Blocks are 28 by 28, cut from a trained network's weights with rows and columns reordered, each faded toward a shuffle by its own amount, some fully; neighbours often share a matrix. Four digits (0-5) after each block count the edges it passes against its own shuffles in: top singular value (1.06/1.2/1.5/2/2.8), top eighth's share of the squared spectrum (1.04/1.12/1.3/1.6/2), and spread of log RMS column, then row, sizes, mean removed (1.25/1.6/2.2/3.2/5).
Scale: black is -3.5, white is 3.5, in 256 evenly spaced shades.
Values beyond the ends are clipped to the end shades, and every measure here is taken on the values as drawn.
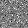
1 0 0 0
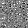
2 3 0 1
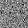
0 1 0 0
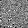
2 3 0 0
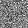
0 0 0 0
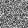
0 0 0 0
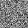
2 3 0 0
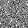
0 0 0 0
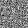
0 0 0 0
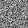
0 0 0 0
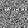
3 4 0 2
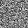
0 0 0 0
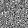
1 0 0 0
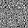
2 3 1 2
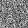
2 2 0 0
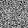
1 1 0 0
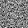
2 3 0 1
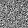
1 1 0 0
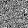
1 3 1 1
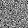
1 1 0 0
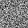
1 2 0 0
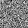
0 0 0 1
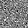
1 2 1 0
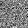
2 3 0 0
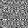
3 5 0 2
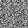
3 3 0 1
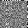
3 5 2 1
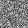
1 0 0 0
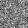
1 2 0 1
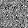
2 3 0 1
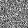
2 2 0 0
